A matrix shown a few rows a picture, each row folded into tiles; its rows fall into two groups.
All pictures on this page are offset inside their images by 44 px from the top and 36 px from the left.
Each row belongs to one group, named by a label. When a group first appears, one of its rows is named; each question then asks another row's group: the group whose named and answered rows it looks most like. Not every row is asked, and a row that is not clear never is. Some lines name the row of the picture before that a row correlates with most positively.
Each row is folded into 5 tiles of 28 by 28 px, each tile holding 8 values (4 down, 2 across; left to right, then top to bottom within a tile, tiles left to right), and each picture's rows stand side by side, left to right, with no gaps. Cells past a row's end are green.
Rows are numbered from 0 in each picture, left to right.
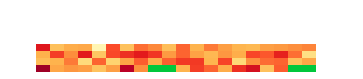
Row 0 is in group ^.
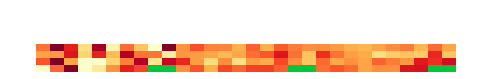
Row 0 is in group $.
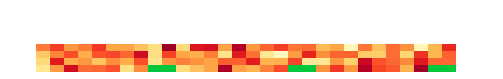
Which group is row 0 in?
$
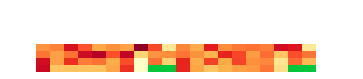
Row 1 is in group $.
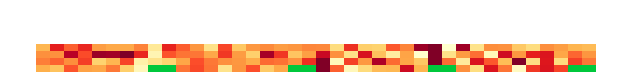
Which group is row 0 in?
$
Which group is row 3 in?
^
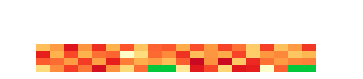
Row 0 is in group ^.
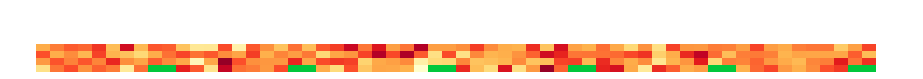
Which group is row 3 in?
^
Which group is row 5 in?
$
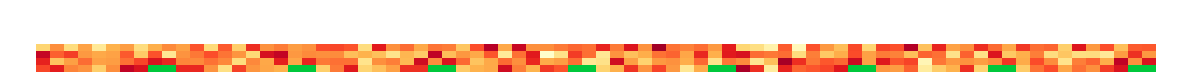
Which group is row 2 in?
$
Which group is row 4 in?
$
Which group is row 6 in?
$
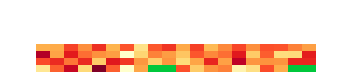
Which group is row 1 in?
^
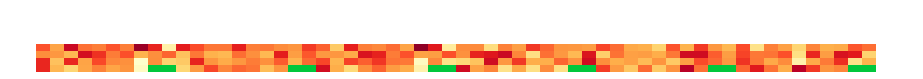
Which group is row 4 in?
^
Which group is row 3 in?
^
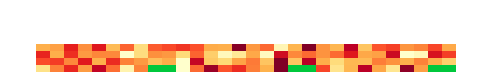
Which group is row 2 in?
^
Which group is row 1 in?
$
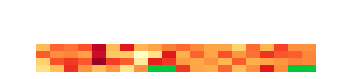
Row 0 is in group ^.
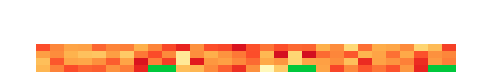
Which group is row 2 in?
$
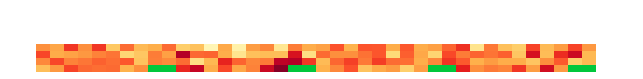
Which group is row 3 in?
^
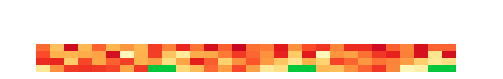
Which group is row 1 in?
$
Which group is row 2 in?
$
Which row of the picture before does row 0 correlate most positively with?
0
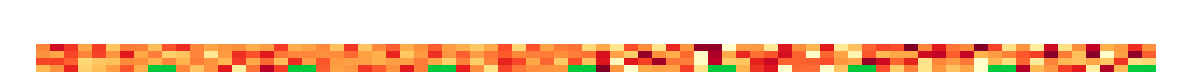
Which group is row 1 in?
^
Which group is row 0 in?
$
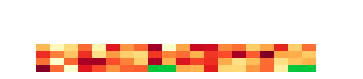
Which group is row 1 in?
$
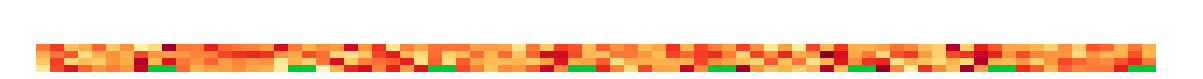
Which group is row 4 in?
^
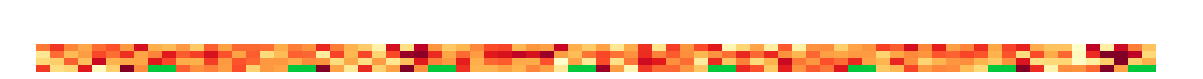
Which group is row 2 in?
^
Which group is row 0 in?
^
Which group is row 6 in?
$
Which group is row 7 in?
^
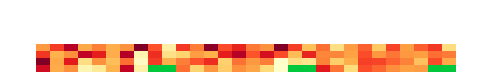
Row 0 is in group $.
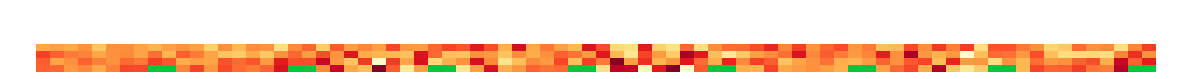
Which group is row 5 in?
$
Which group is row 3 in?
$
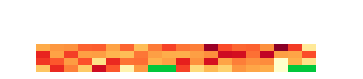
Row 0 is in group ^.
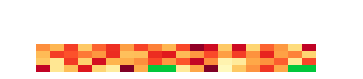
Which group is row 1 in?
$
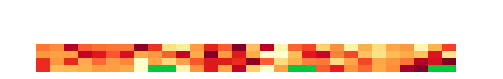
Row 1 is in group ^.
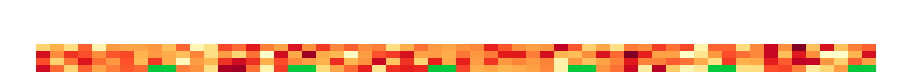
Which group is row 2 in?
^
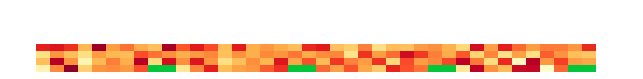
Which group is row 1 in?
$
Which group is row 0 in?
$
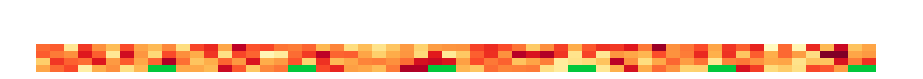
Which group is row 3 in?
$
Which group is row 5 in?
^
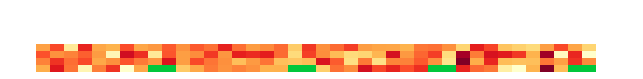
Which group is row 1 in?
$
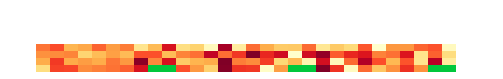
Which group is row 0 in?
$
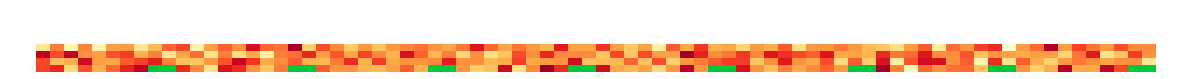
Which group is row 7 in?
^
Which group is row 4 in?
^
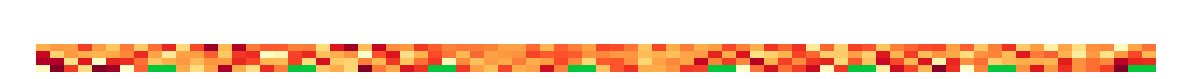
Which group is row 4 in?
$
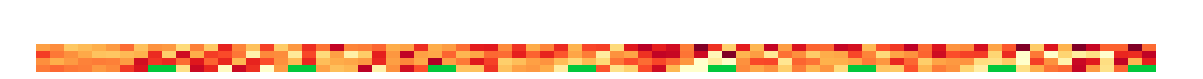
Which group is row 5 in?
$
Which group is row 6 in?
$
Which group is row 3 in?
$
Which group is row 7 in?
$
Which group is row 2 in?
^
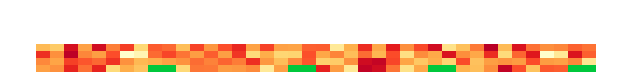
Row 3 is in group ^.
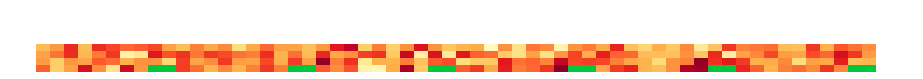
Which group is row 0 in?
^
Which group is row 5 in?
^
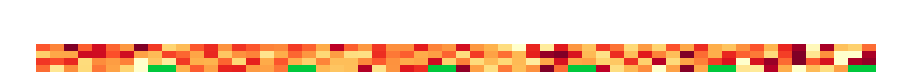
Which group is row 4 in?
^
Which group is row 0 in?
$
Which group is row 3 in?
^
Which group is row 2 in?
^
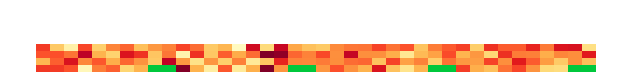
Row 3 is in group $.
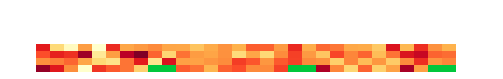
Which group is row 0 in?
^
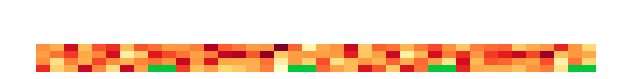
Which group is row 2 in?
^
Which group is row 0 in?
^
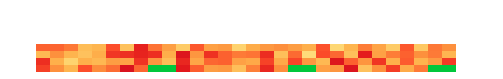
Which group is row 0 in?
^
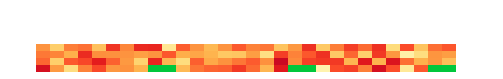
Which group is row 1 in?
$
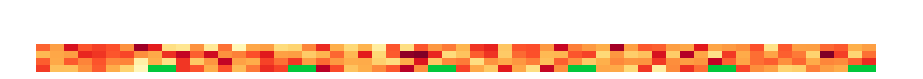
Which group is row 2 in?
^
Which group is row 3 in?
^
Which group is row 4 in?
^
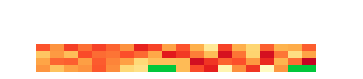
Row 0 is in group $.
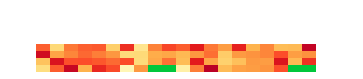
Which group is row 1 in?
$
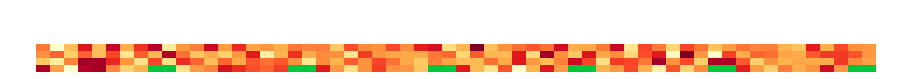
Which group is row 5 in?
^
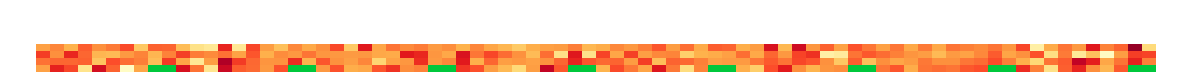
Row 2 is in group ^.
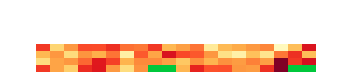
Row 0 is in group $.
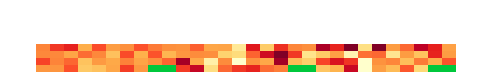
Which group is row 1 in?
^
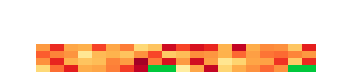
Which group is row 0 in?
$
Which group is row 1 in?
$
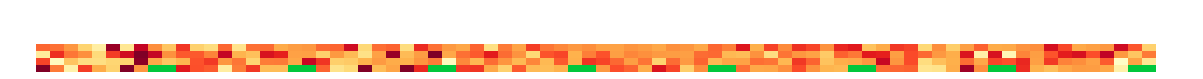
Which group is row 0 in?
^
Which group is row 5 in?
$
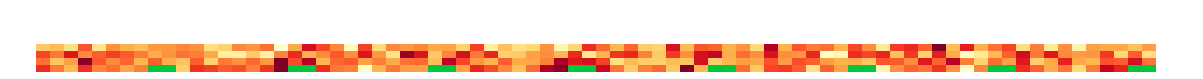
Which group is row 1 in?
$
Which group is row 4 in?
^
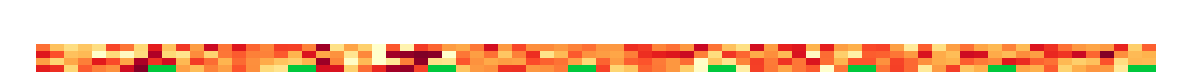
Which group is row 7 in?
$
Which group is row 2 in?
^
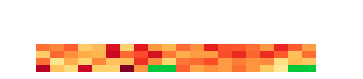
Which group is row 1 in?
$
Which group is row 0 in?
^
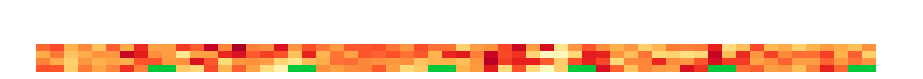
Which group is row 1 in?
$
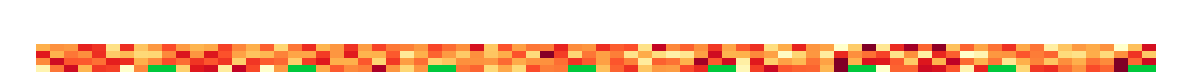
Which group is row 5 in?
$
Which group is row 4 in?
$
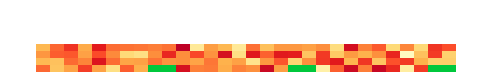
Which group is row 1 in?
^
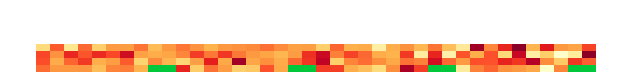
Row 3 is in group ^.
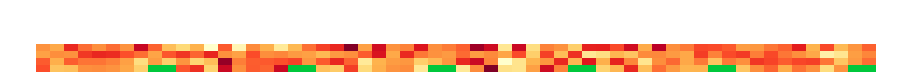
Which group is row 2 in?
$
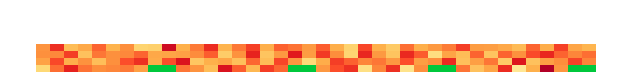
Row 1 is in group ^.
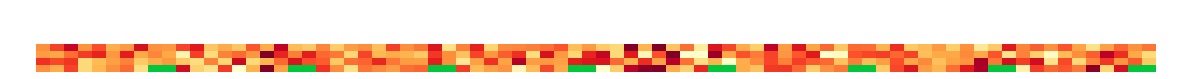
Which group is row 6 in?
$
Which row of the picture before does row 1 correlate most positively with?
3
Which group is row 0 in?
$
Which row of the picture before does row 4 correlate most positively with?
1
